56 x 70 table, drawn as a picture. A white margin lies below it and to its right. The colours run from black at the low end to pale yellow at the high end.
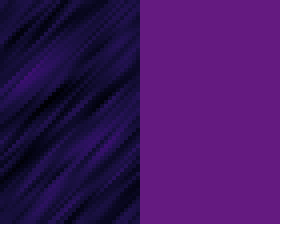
It is made of 1 by 2 panels. Panel 1,1: very low, slanting up to the right, faint in contrast. Panel 1,2: low, flat.
